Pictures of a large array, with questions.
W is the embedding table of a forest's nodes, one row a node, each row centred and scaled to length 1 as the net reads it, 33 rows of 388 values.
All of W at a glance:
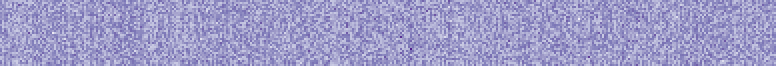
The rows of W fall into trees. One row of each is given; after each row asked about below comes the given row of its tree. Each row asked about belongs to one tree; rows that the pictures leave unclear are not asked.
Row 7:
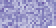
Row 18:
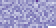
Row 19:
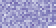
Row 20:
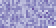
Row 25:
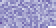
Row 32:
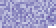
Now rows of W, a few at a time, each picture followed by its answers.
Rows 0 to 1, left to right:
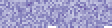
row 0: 32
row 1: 25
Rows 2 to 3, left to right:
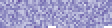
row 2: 20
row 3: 19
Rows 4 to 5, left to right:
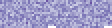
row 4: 7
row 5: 20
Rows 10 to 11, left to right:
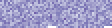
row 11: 25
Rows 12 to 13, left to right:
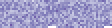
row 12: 19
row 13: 25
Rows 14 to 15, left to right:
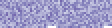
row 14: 32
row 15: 32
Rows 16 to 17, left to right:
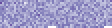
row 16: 7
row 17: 18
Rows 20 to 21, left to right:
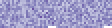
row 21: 32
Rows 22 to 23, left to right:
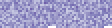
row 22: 19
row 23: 19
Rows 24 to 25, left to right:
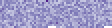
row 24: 7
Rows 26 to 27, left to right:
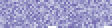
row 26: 18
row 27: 32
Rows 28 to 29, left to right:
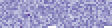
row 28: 19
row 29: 25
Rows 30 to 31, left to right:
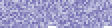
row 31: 32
